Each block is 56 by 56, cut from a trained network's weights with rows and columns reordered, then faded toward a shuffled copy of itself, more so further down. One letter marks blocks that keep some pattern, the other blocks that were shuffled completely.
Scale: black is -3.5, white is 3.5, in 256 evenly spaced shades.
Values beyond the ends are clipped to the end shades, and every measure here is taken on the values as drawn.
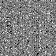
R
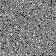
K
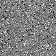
K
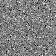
K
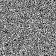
K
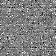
R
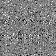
R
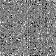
R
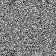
K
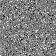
K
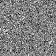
R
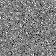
K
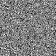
R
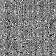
R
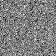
R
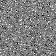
K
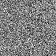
K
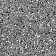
K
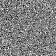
K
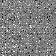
R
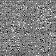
R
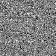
R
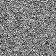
R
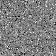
K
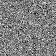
K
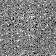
R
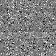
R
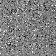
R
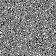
K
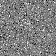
K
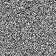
R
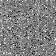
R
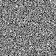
R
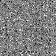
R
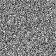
R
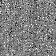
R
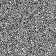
K
